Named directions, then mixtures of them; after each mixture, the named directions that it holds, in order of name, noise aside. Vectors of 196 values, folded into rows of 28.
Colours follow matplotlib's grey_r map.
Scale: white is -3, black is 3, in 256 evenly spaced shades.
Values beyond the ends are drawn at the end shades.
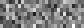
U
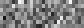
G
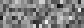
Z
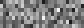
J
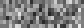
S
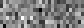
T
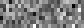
S, U, Z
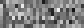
J, S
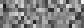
J, T, Z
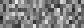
J, U, Z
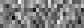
G, U, Z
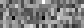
J, Z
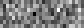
J, S, U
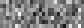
S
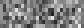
J, S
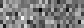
T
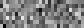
T, U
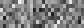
G, T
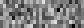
J, S, U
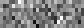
G, Z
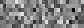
J, Z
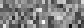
S, T, Z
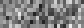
S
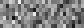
U, Z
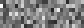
J, T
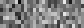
G, S, U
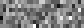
U, Z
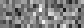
S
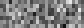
S, U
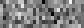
G, J, S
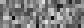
J, S, Z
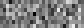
S, U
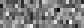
J
